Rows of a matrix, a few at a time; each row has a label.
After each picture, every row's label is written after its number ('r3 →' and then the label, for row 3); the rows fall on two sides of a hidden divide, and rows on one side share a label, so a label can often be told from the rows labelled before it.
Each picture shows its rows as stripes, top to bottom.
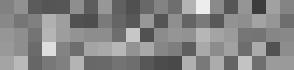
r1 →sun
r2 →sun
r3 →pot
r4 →pot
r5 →sun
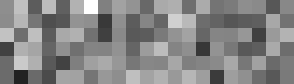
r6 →pot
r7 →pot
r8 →sun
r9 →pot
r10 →pot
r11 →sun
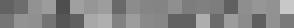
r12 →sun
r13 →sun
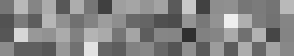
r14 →pot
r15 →sun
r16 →pot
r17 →sun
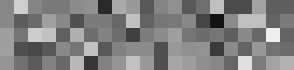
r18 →pot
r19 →sun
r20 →sun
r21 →sun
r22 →sun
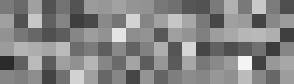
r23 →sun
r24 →sun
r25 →sun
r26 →pot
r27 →sun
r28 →sun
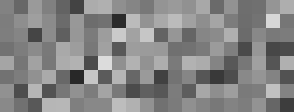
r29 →sun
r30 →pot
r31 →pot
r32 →pot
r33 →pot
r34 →sun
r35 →sun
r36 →pot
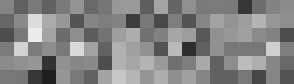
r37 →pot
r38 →sun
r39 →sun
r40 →pot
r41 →sun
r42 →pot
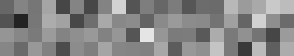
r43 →sun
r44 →sun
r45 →pot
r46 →pot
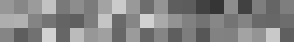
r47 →pot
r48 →pot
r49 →sun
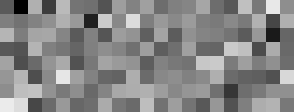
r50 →sun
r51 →pot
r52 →pot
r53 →sun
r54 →sun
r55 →pot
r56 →pot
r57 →pot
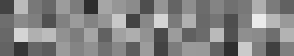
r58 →pot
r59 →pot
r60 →pot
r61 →sun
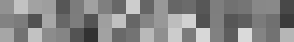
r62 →pot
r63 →pot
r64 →sun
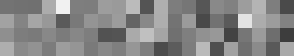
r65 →pot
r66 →sun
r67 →pot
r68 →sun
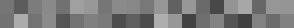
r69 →sun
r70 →pot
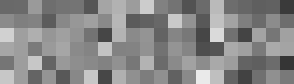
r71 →pot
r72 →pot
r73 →pot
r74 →sun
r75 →pot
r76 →pot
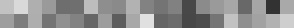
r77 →pot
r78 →sun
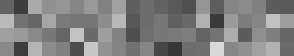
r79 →sun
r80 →sun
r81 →pot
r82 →sun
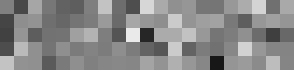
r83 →sun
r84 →pot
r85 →pot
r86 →sun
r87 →sun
